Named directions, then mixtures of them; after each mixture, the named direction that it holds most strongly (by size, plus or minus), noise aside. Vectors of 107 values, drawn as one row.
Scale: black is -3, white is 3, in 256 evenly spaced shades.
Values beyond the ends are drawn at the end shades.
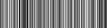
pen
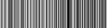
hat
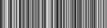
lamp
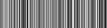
pen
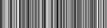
lamp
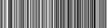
hat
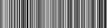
pen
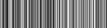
hat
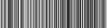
hat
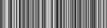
lamp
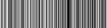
hat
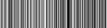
hat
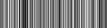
pen
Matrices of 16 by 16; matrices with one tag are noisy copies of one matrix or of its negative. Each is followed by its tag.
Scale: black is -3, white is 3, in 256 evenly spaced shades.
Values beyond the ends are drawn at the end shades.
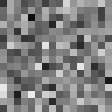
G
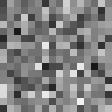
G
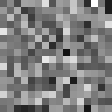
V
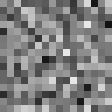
V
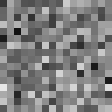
G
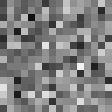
G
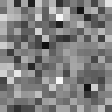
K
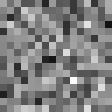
V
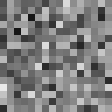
G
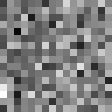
G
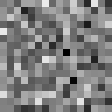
V
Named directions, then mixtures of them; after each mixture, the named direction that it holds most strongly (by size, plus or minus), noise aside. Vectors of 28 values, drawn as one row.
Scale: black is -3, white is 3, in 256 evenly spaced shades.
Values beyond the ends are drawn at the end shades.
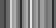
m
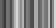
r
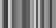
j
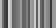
j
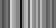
m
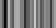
j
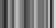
r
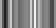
j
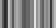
j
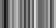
r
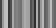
j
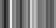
m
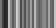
r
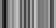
r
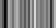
j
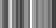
m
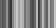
r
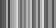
m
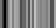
m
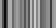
j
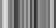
r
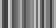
j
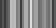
m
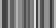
j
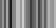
r
